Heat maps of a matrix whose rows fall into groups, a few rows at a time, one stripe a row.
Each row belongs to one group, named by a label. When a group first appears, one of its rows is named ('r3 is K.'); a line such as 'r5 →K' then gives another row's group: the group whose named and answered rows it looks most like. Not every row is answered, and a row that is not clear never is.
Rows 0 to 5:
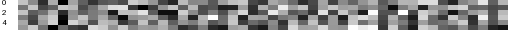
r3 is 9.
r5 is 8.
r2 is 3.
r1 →8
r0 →3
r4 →9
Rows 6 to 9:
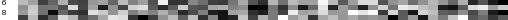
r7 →3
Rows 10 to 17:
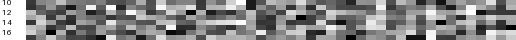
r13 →3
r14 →9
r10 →9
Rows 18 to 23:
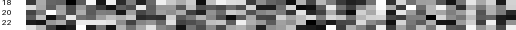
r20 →9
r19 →3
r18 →9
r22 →9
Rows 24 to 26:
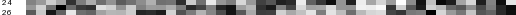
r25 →8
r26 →8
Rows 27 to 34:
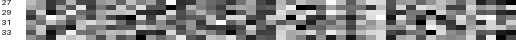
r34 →9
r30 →9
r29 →8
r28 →3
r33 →8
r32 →3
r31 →9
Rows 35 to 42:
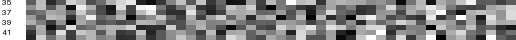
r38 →9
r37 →3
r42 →9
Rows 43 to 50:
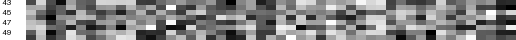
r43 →8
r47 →8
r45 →3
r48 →3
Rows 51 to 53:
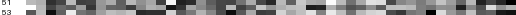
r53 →8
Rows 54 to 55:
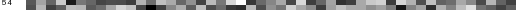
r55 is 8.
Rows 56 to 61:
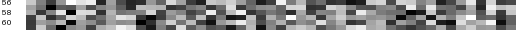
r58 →9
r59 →8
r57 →3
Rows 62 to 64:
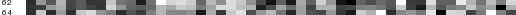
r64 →9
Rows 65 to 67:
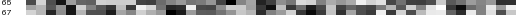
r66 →3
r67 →3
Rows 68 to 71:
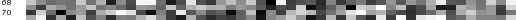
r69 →9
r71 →3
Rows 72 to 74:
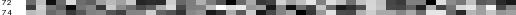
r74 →3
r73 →9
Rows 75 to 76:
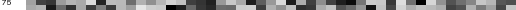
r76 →3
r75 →9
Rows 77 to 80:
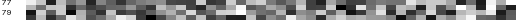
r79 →9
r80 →8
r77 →3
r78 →9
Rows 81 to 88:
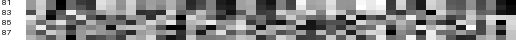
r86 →3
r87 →9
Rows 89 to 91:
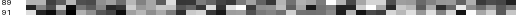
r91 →3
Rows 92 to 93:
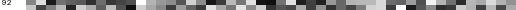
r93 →9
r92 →3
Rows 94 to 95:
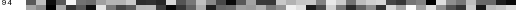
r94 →8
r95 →3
